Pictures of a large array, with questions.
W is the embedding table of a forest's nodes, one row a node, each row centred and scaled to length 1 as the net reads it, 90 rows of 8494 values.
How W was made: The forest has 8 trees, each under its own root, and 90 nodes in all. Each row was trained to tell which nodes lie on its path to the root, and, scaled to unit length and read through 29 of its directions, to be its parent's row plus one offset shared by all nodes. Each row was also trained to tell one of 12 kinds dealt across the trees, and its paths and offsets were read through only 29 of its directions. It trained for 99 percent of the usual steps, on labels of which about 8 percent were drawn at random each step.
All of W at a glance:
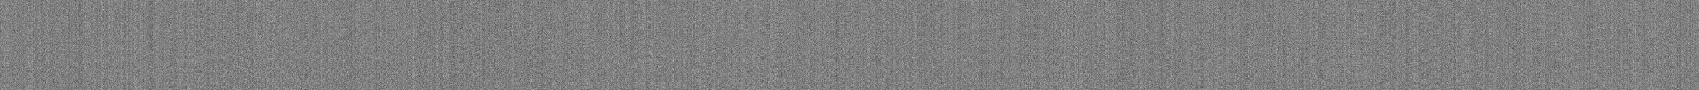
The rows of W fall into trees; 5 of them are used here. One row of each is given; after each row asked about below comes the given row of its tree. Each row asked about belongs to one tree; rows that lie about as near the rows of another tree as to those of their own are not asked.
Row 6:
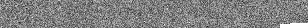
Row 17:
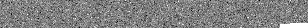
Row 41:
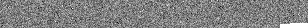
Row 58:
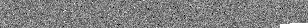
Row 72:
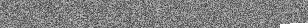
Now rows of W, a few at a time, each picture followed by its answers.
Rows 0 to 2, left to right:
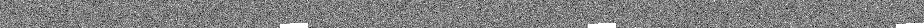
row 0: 41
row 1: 17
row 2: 6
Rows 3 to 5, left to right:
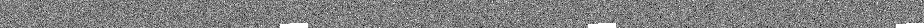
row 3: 17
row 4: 17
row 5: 17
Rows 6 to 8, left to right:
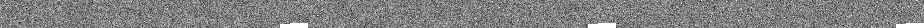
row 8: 41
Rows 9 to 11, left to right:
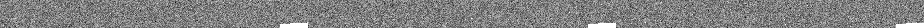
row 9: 6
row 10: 6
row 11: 17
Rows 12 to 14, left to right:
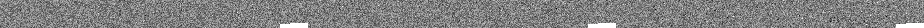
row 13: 58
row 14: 58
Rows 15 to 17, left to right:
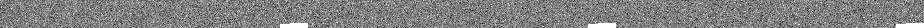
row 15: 41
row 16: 17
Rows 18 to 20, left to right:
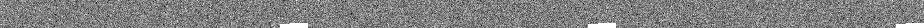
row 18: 58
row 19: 17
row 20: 58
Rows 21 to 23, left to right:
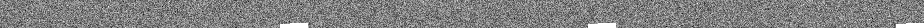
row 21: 41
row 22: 72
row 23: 6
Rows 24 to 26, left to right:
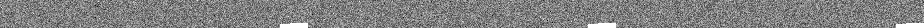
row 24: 17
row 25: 17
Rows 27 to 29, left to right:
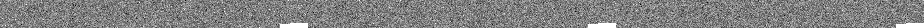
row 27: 17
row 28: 17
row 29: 6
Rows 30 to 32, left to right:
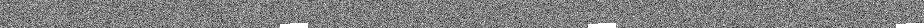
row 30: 6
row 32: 58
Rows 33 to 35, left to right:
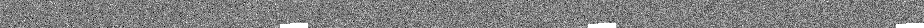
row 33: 6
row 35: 17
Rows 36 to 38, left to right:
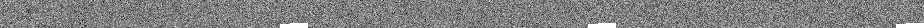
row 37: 17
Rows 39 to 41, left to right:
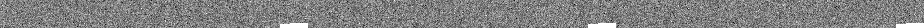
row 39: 58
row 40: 6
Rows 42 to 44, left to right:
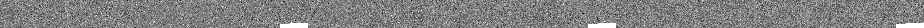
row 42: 17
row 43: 58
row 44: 41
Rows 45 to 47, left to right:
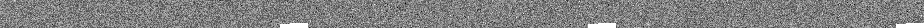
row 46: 17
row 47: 6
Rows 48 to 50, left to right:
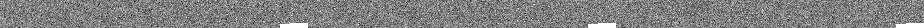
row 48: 58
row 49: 58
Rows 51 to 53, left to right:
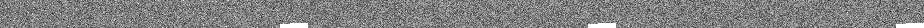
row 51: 6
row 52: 72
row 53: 6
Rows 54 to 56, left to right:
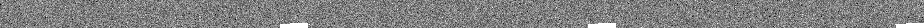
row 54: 41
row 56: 58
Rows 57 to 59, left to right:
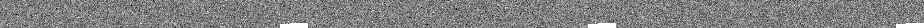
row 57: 58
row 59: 41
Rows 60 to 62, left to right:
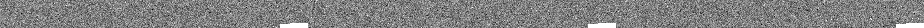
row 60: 6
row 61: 17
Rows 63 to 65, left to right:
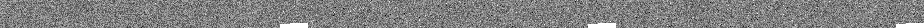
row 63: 6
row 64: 58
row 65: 6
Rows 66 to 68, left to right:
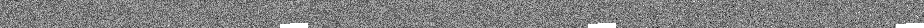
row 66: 72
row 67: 72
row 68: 17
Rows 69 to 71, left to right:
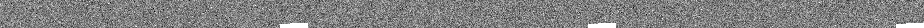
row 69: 6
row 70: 41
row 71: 41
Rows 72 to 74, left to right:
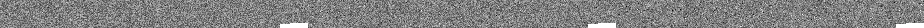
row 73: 6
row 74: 6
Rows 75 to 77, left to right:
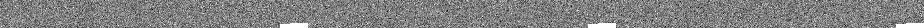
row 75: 6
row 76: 58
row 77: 6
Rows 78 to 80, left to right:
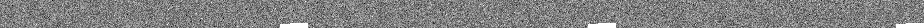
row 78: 17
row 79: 17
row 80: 58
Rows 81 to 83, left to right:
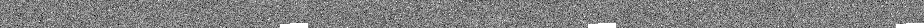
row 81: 58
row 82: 41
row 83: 17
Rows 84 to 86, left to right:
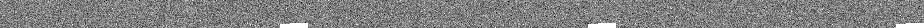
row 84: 41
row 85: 6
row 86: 58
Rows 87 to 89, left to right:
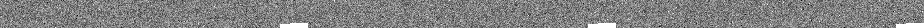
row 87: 58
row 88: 17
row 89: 6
